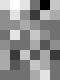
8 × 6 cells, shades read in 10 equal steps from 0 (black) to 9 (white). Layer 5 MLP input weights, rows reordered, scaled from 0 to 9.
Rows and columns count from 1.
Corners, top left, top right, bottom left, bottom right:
8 7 4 4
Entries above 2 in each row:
5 5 6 6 6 4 6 6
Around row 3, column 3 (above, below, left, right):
5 4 5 5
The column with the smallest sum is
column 6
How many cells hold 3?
3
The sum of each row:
36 33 29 32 27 26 30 30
